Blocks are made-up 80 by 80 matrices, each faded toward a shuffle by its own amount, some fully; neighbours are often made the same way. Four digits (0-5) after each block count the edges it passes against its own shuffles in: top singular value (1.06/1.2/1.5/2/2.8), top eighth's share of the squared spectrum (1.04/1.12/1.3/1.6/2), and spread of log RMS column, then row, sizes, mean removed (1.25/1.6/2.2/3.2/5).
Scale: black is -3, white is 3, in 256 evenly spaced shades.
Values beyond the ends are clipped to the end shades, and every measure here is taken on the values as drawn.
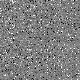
2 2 1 1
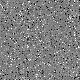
2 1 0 0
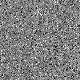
3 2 1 1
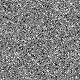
2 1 0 0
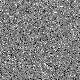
2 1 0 0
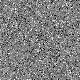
1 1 0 0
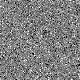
3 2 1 0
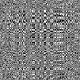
5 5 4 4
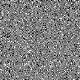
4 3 1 1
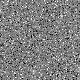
1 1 0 0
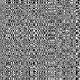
5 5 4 3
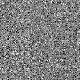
3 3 1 1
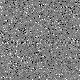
2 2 0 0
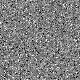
0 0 0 0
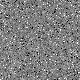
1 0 0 0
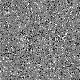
3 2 0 0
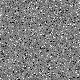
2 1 0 0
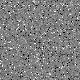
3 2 0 0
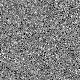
0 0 0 0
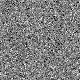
0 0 0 0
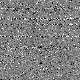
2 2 0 2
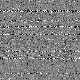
2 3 0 4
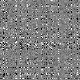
2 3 4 4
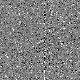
2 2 2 1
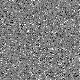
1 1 1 1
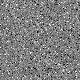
0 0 0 0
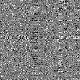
4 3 2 2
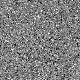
3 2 0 0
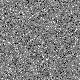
0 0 0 0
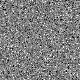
0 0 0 0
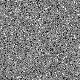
0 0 1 0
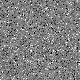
2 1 0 0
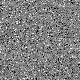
2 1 0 0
